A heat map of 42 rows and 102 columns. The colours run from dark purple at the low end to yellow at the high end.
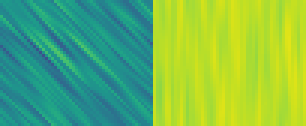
It is made of 1 by 2 panels. Panel 1,1: middling, slanting down to the right. Panel 1,2: very high, streaked downward, faint in contrast.
